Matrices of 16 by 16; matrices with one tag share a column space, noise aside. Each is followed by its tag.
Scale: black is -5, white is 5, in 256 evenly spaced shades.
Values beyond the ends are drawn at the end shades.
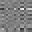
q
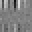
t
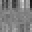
t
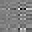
q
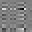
q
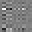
q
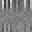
t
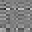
q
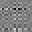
q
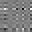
q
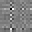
q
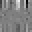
t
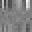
t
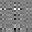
q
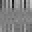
t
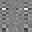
q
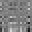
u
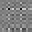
q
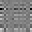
q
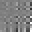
u
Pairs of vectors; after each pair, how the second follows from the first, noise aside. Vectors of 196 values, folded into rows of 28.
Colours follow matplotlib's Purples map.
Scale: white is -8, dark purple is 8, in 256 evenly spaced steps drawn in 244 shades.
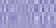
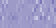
partly zeroed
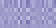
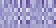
scaled up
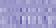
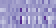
scaled up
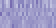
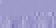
partly zeroed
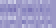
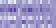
scaled up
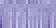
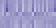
wrapped around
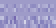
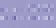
partly zeroed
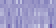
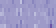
partly zeroed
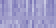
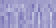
wrapped around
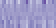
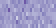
shuffled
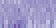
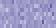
shuffled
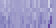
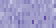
shuffled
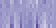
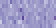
shuffled
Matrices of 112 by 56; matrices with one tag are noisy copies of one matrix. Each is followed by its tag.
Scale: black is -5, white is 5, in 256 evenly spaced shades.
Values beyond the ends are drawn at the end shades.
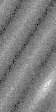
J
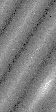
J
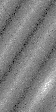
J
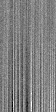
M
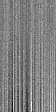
M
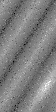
J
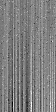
M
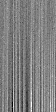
M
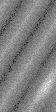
J
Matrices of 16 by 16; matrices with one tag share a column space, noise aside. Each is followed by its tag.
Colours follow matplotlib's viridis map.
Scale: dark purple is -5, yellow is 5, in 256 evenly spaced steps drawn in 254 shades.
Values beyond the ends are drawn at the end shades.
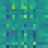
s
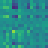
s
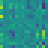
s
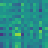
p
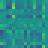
s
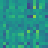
s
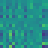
s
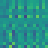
s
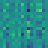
p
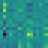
p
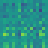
p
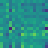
p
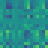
s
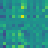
s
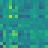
s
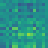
p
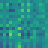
p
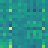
p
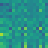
p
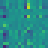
s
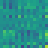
s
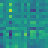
p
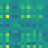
s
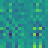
p
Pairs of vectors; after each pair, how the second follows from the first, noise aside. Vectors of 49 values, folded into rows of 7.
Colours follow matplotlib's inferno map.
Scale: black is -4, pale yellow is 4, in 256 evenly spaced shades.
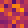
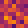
reversed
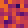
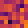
reversed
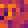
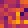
reversed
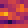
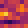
copied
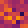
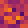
copied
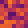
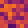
wrapped around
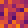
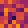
copied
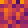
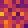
wrapped around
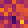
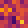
copied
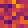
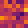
wrapped around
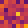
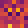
wrapped around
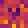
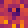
copied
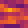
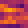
copied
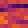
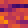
copied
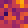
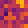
copied
